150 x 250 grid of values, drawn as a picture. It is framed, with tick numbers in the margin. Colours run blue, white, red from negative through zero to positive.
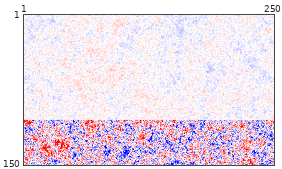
Average level on the scale: 50%. Histogram: heavy tails on both sides. Mirror symmetry: none. Slope: none. Seam: horizontal, 70% of the way down, the top part calmer.
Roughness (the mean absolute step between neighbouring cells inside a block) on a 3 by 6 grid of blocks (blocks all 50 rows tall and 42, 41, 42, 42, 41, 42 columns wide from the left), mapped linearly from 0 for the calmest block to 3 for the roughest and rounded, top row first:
0 0 0 0 0 0
0 0 0 0 0 0
3 3 3 3 3 3
